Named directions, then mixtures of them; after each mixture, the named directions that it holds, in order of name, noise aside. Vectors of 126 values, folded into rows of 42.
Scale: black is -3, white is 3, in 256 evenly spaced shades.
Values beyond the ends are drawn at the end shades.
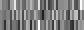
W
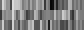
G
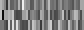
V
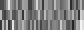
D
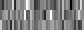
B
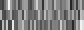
D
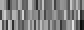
D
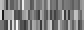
V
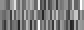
W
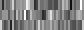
B, W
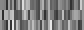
B, V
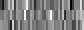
B, D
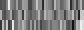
D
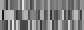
V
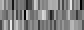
B, W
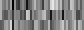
B, G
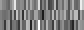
W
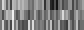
G, V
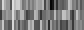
G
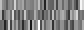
V, W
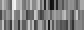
G, W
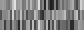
G, W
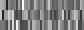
V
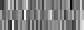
B, D
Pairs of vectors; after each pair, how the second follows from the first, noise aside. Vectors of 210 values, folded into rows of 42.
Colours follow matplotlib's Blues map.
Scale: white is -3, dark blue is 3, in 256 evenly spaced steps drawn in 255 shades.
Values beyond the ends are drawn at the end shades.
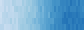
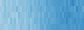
shrunk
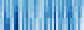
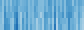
shrunk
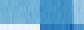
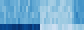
negated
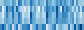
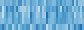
shrunk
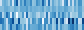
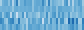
shrunk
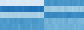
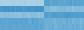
shrunk
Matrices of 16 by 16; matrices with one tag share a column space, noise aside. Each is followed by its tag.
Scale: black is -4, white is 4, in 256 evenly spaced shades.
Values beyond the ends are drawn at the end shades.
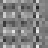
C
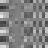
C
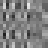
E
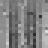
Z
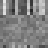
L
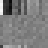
L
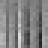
Z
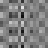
C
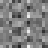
C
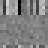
L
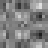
E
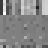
L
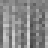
Z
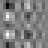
E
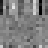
L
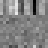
L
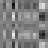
E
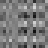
C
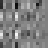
E
